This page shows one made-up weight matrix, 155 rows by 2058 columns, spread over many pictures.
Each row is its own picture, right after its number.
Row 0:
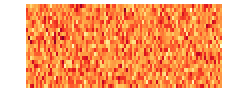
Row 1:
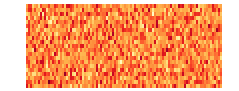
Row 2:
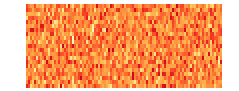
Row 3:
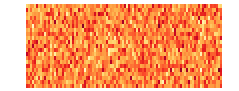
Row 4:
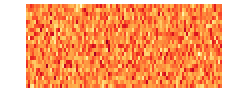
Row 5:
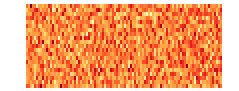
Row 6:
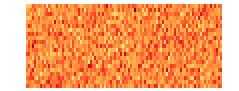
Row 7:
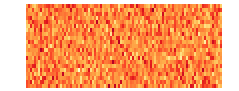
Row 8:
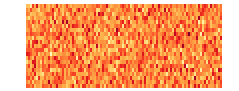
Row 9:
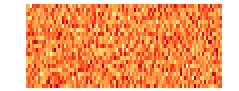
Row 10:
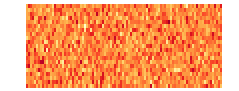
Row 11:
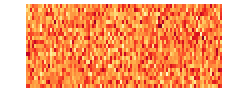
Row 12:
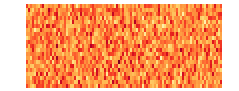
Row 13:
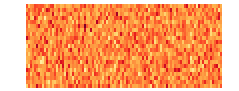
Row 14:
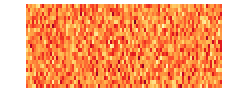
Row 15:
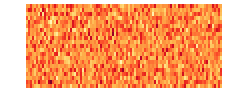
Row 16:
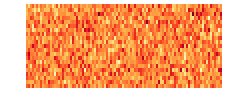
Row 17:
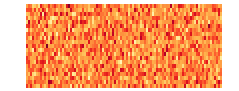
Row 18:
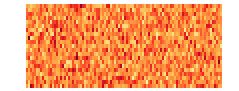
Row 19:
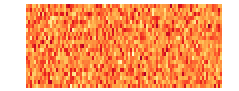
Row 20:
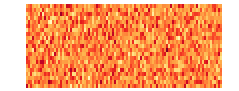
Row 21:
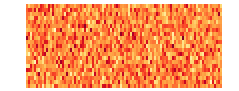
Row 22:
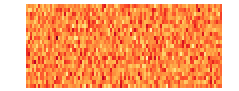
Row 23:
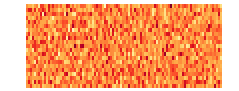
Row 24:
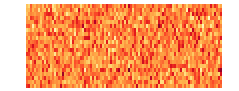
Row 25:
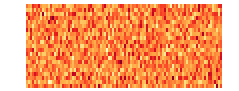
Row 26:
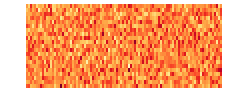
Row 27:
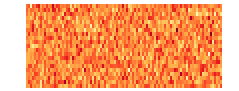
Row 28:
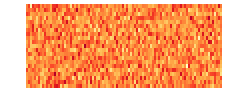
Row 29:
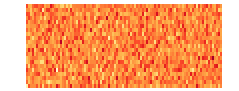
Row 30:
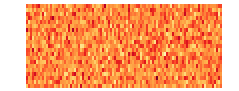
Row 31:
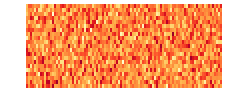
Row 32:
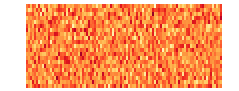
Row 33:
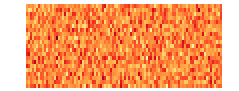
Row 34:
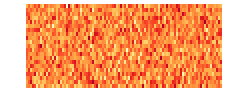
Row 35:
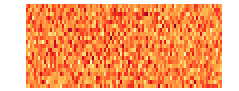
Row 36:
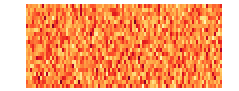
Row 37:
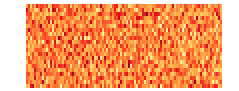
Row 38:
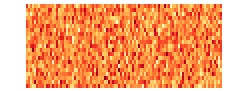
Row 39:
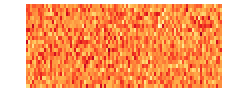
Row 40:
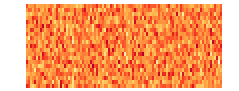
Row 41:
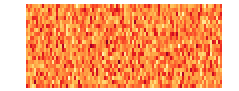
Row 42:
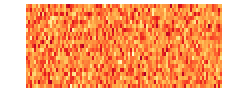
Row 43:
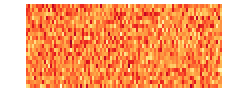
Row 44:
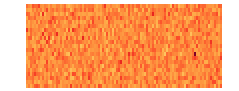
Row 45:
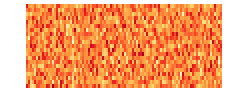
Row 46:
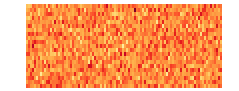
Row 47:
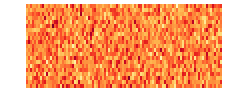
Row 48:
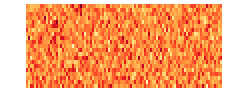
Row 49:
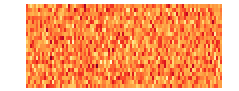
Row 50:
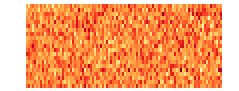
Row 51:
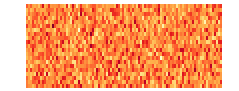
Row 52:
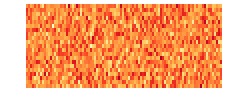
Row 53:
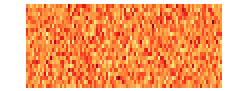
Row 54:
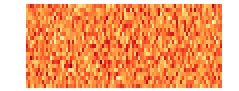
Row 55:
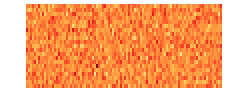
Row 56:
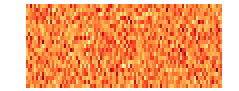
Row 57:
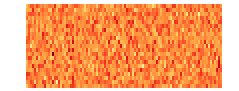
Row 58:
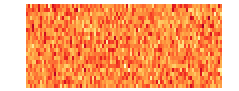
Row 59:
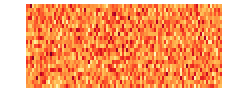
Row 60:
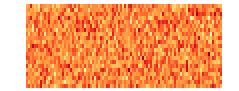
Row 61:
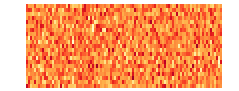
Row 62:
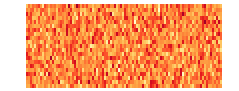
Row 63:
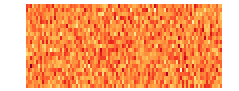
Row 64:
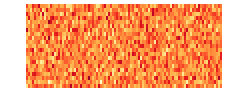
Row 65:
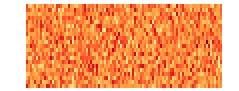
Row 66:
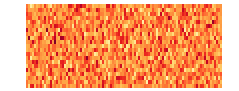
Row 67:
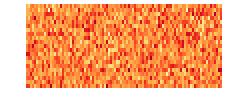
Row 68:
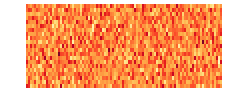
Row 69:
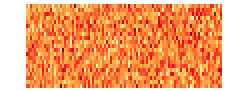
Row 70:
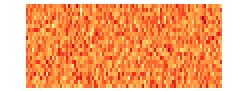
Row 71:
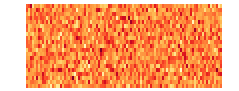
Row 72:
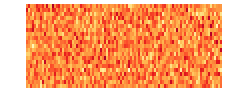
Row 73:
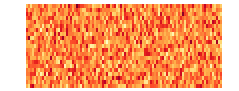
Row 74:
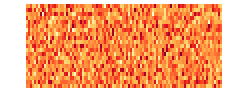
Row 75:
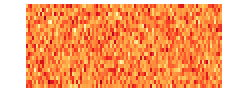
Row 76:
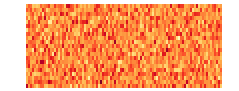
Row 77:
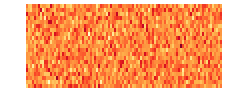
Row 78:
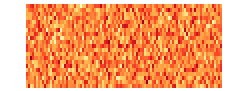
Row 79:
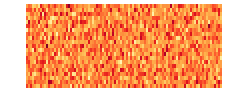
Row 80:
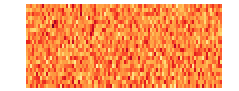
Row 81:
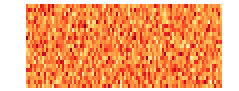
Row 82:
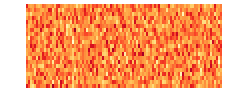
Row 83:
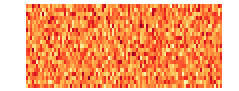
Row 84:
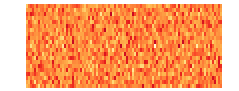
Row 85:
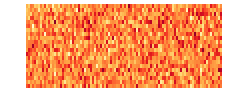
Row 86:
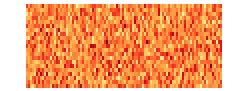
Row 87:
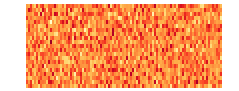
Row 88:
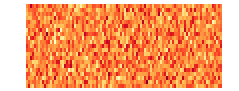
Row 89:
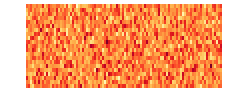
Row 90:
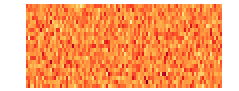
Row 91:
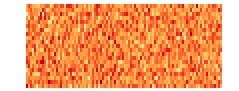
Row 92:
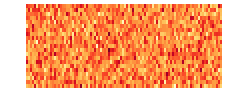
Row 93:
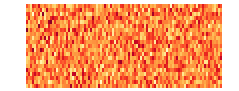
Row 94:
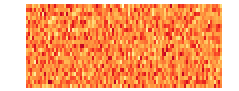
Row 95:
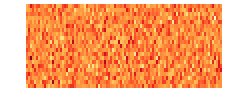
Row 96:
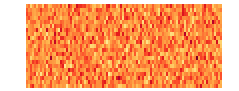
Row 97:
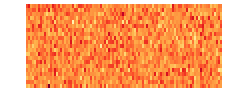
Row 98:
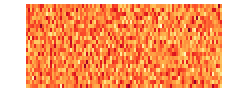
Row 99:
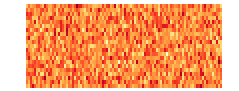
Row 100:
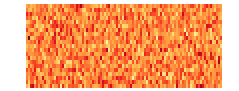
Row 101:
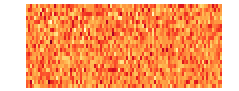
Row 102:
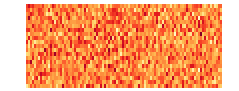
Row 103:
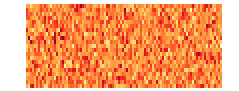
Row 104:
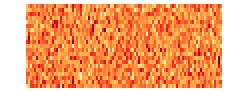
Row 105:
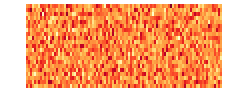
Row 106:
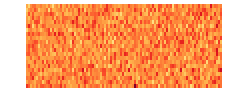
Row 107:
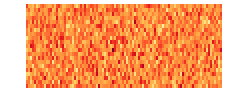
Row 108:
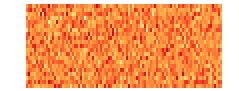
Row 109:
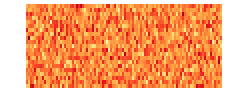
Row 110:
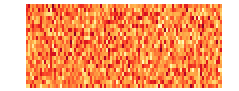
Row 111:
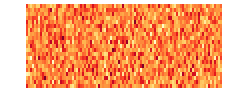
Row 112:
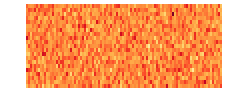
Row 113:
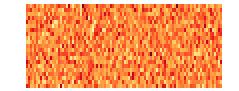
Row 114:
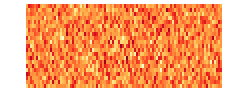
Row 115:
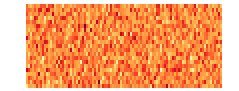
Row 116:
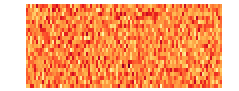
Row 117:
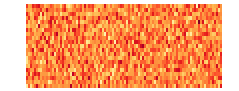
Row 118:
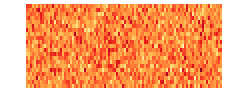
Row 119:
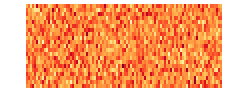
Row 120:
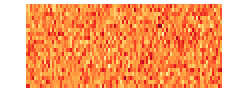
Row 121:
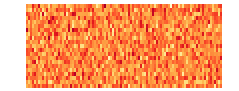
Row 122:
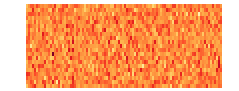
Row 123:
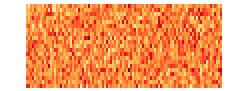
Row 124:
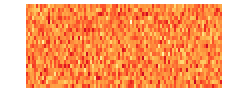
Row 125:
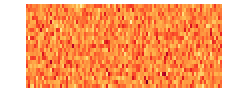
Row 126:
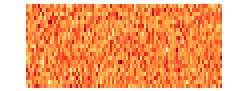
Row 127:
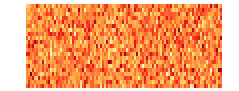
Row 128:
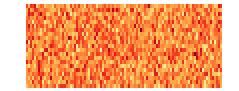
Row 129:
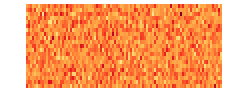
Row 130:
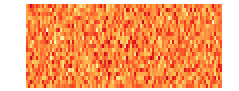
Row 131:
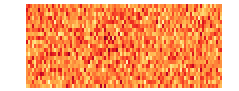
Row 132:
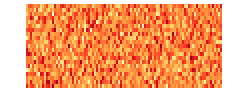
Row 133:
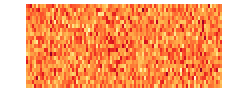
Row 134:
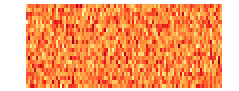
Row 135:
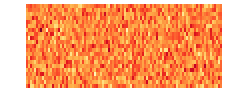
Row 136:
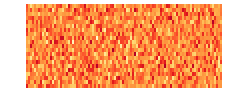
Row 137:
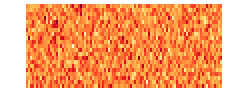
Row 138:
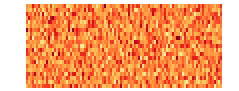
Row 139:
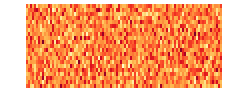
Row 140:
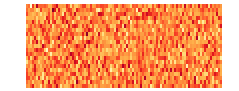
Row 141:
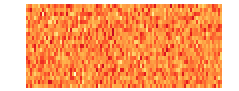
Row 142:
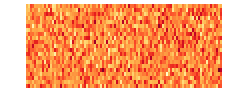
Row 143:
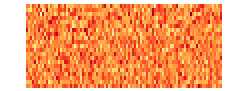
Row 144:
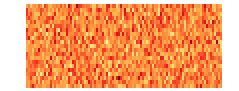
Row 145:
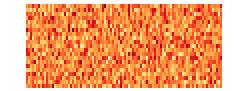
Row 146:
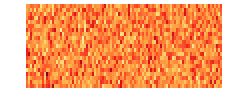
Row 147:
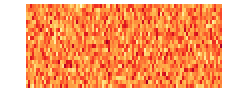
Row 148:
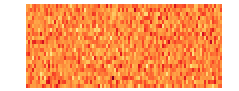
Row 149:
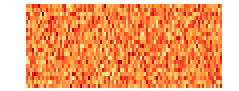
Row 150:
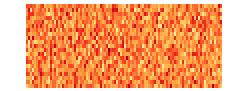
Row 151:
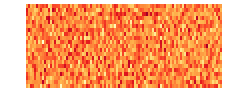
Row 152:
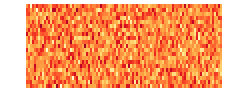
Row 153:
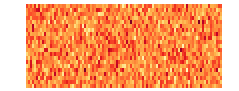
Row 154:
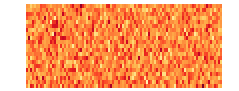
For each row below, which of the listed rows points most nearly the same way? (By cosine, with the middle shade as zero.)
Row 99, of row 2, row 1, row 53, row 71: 53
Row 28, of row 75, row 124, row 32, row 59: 32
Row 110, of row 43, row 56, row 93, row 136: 43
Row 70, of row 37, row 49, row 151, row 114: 114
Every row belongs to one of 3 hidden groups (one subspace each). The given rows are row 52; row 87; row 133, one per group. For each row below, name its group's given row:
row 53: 52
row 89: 52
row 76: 87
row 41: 52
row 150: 133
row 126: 87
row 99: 52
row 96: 52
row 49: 52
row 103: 52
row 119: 133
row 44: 87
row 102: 133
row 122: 52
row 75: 87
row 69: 133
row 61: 52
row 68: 52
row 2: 52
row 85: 133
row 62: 52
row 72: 133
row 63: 133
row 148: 133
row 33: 87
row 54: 52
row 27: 133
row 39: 133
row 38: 52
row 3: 133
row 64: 87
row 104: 52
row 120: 133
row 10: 87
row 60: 133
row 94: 87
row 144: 52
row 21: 87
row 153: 133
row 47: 52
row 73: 52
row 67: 133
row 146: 87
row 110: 133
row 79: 87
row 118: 133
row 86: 52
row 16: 133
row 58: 133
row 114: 52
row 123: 133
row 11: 133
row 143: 87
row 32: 87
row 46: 133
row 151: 133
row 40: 52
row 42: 87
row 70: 52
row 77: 87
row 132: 87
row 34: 52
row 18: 52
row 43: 133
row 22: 87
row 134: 52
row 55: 87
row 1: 87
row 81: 87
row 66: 52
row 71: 133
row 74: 87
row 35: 133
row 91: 87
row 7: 133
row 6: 133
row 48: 52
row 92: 133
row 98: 133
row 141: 87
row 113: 52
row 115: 87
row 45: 52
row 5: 133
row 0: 52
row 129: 87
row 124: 133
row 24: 133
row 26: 133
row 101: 87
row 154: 52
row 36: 52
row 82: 52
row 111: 52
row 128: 133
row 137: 52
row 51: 52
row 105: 87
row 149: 87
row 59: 133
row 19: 87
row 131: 133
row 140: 133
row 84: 52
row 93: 87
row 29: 87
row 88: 52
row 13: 87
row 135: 52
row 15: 87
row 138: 87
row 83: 87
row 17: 87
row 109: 52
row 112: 87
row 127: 133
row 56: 133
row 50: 133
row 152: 133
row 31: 87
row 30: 87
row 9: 133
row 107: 52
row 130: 52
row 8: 133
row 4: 52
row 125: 52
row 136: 52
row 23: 87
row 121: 87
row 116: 133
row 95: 52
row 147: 52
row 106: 133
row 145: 87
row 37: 133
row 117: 87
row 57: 52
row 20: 87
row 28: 133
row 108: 87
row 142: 133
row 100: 52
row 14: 52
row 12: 52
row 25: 87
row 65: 52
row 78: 52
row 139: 133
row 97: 133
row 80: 52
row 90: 52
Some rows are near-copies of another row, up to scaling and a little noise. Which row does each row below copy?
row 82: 45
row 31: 132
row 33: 22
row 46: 6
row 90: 125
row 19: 42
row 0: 103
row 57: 122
